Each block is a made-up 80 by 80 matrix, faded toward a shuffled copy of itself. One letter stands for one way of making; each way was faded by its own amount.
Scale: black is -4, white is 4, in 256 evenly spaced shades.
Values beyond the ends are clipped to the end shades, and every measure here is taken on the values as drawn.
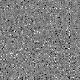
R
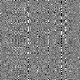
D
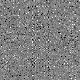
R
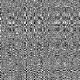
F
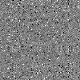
R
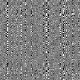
D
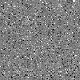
R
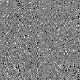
R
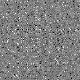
R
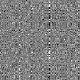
F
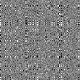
F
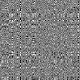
F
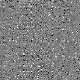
R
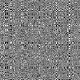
F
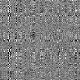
F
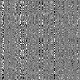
D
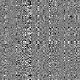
D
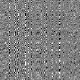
D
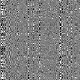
D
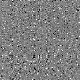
R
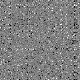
R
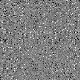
R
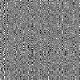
D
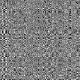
F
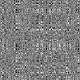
F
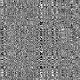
F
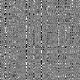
D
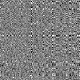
F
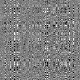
D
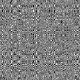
F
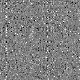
R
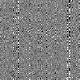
D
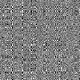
F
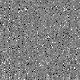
R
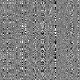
D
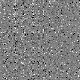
R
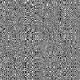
F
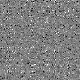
R
